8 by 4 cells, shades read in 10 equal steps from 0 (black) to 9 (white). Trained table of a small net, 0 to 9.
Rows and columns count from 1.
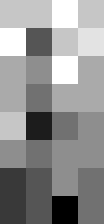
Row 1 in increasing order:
7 7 7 9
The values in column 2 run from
1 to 7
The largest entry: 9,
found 3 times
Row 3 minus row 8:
4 2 9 2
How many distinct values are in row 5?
4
